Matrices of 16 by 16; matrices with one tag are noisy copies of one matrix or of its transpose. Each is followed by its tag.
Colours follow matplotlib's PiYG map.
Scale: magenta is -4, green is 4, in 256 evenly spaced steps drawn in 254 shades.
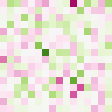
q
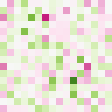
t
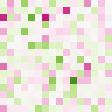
t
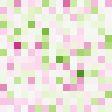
t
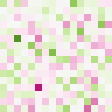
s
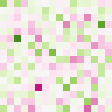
s
